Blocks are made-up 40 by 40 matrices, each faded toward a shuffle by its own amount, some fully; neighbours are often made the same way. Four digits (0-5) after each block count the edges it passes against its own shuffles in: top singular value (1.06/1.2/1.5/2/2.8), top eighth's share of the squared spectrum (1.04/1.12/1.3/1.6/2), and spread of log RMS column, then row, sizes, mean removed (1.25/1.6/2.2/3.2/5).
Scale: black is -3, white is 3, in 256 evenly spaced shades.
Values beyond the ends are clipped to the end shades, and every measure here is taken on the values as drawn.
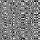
4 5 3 3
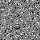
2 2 0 0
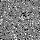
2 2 0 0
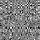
4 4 2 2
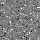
0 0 0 0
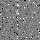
2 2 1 0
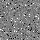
0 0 0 0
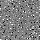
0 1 0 0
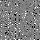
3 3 2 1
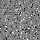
0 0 0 0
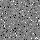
0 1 0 0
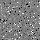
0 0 0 0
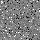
0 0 0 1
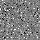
2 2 1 1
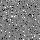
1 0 0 0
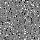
2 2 1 0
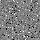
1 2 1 0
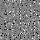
2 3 1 2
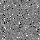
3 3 1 0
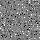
1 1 1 0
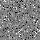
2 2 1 1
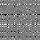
4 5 2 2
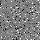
2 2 0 0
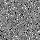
0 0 0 0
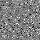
1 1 0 1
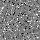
0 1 0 0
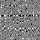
4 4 1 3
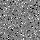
1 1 0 0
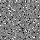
2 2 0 0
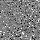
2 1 0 0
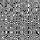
4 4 2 2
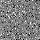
2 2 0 1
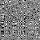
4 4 2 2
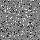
2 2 1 0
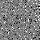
3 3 1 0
